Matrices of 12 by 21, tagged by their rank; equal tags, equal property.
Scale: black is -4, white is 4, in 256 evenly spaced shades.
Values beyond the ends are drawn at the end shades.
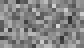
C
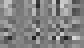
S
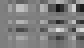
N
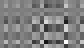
N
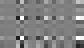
N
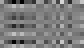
N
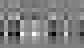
N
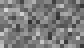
C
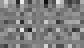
S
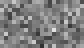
C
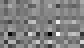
S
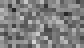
C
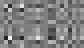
S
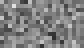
C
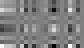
N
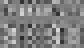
S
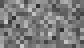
C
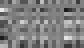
S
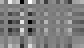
N
